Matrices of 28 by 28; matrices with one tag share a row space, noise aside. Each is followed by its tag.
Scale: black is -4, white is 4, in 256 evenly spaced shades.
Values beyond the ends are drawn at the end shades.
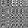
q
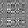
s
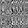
q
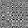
q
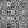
s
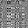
s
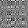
s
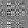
s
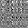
q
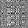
s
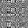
s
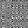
q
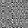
q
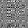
s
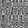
q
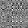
q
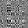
s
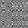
q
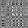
q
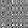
q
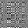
s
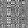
s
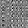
q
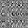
q
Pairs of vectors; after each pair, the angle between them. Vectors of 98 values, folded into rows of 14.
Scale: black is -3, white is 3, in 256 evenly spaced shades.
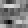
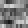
nearly parallel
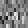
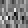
nearly opposite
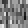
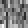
nearly parallel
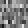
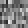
nearly opposite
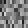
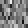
partly aligned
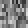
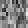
nearly parallel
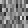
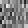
partly aligned
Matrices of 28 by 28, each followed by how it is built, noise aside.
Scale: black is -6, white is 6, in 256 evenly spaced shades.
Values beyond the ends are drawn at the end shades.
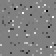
sparse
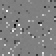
sparse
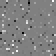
sparse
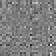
low rank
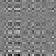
low rank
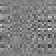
low rank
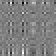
low rank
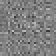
low rank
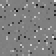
sparse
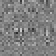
low rank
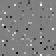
sparse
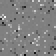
sparse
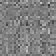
low rank
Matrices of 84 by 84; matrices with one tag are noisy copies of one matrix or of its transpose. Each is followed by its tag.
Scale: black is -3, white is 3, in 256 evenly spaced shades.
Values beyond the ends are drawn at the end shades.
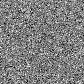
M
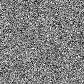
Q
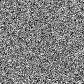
M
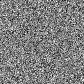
M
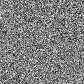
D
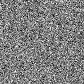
Q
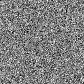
M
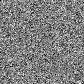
M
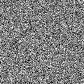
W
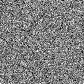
W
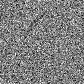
W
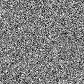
D
